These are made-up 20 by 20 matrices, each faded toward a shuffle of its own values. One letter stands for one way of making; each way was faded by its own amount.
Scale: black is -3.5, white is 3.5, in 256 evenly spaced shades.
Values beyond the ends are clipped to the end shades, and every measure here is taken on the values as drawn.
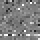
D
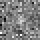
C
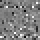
D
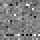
D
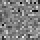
D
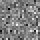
D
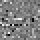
D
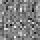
C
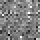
C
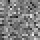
C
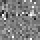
D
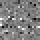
D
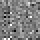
C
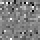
D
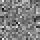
C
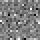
D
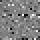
D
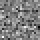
D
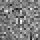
C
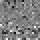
D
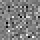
C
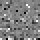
D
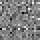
C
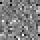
C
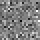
C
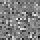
D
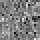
C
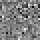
C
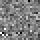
D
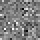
C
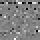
D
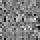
C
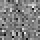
C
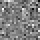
C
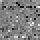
D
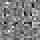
C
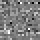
D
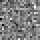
D
